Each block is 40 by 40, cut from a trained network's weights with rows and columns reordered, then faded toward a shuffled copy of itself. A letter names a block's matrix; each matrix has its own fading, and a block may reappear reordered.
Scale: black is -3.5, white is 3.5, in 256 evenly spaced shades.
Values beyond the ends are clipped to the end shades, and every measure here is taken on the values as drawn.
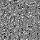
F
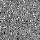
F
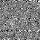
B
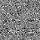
B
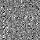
F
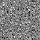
F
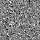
F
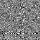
B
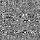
B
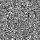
F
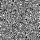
F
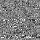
B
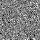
F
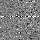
F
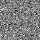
B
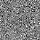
F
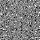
F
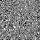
F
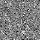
F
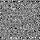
B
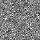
F
